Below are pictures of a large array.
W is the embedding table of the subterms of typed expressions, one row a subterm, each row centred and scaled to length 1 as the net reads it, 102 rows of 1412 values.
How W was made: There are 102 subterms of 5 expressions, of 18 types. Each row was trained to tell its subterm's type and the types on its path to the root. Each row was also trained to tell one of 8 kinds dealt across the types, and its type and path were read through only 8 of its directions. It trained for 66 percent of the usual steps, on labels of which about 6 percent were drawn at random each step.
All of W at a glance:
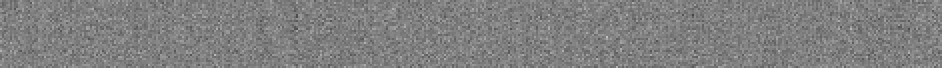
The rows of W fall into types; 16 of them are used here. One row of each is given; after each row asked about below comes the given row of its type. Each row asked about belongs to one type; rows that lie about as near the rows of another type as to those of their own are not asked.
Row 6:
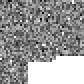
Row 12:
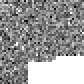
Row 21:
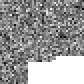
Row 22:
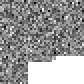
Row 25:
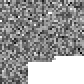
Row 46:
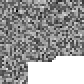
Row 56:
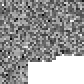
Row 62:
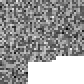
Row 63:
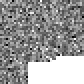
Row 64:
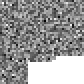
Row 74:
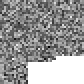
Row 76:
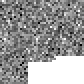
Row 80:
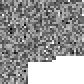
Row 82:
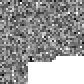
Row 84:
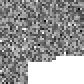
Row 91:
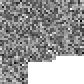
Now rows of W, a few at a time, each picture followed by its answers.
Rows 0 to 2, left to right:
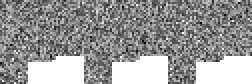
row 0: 62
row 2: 46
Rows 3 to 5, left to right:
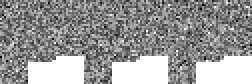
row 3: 46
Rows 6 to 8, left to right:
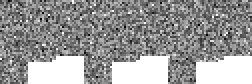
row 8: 21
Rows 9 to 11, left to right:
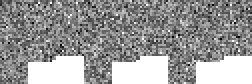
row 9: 25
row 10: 46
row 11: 84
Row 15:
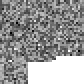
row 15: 74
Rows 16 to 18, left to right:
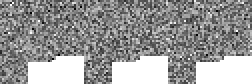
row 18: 12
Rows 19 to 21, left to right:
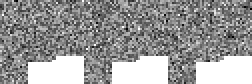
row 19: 74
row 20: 82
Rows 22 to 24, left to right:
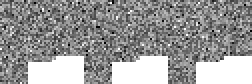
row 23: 64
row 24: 63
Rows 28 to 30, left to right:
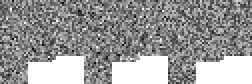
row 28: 80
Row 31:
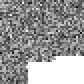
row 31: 21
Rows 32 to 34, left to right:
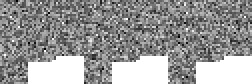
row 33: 74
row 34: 12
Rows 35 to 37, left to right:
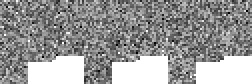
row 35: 91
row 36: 12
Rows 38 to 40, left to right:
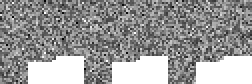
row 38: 46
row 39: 62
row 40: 25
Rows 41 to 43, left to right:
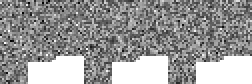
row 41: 21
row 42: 25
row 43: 21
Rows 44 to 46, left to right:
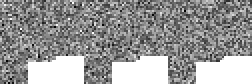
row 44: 21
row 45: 12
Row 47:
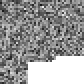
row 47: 82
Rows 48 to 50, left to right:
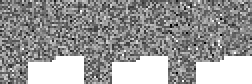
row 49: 56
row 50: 6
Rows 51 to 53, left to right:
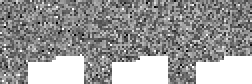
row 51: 64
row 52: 25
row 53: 46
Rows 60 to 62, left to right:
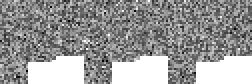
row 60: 63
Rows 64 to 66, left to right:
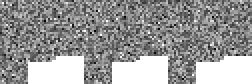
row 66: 6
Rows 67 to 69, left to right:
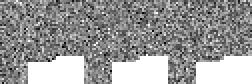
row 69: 25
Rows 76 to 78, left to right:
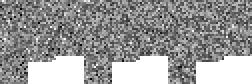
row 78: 12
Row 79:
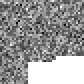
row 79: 80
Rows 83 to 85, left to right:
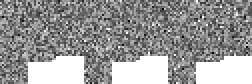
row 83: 84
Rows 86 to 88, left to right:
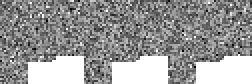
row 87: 56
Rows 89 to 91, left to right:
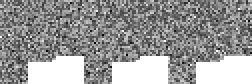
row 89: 6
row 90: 84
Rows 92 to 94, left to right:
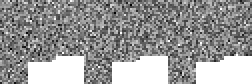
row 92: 64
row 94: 80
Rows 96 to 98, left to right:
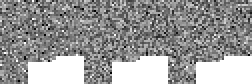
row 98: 63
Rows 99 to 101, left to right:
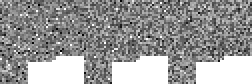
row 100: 76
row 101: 74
